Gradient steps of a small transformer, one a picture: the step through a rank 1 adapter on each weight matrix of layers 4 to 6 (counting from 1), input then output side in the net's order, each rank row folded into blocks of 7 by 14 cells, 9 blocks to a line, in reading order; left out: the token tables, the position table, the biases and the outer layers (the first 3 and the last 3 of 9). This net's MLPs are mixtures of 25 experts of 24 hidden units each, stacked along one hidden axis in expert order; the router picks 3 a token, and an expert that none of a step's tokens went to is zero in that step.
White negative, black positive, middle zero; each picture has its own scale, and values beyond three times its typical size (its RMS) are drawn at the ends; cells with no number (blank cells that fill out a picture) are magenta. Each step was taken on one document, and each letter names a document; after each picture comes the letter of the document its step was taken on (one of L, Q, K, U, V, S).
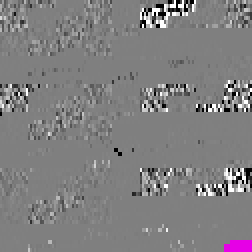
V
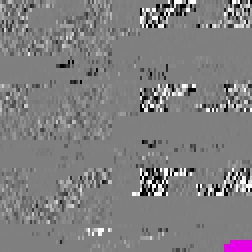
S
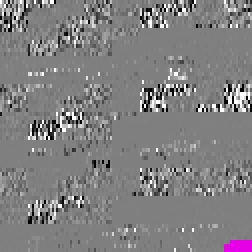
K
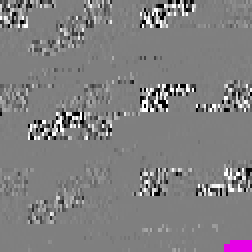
V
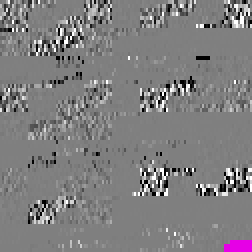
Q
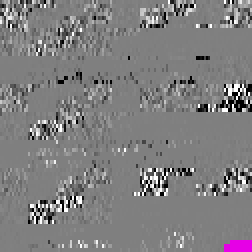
Q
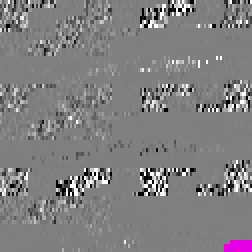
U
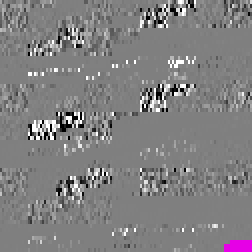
K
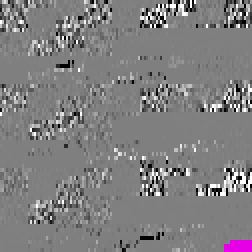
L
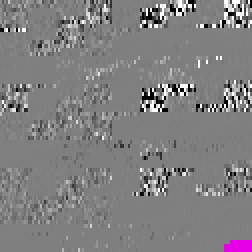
U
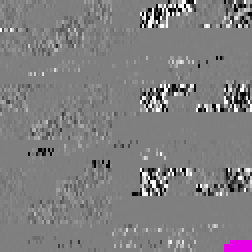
K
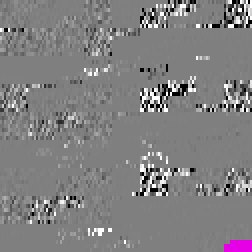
S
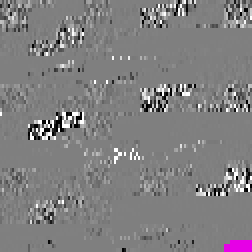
L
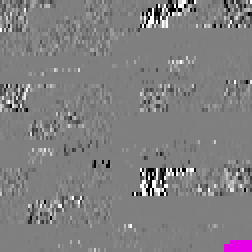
K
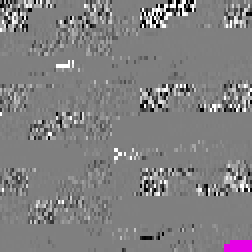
L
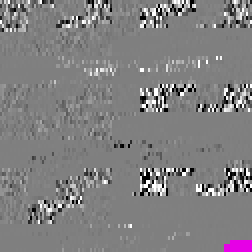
U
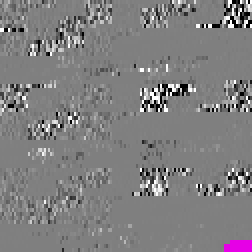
U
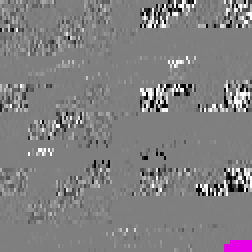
K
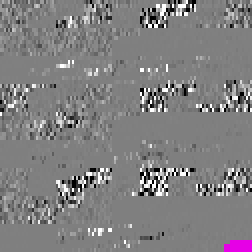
S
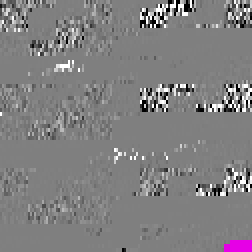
L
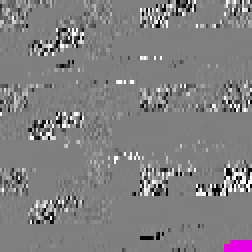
L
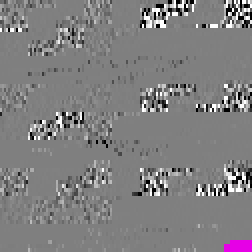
V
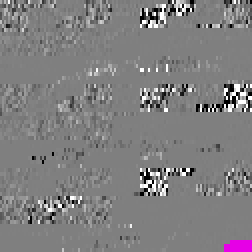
U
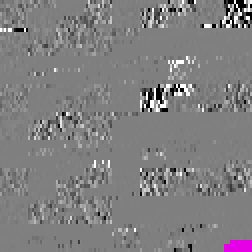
K
